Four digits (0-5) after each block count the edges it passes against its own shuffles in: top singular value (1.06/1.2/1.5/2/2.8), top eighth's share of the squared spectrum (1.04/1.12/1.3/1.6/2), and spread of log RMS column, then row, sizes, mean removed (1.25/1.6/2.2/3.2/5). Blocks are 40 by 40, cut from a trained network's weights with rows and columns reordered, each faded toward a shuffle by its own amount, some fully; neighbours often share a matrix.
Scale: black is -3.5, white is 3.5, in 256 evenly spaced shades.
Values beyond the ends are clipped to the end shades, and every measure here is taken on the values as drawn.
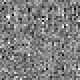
3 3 1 1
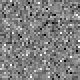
0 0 0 0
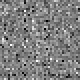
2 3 1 1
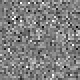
2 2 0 1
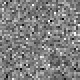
2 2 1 0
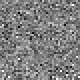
3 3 1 1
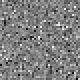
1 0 0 0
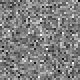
1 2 0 0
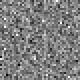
0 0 0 0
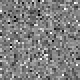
1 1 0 0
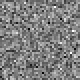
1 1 0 0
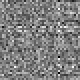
3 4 1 2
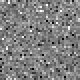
0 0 0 0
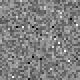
0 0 0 0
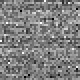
2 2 0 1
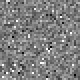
0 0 0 0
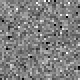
0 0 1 0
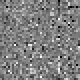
2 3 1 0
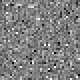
1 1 0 0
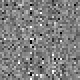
2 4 2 1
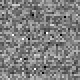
2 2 0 0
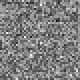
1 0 0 0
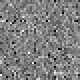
2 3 1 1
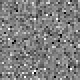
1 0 0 0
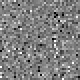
2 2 1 0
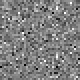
1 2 0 0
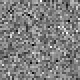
0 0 0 0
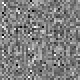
3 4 2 1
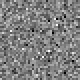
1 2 0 0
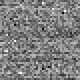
2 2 0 0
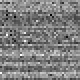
4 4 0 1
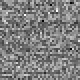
2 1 0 0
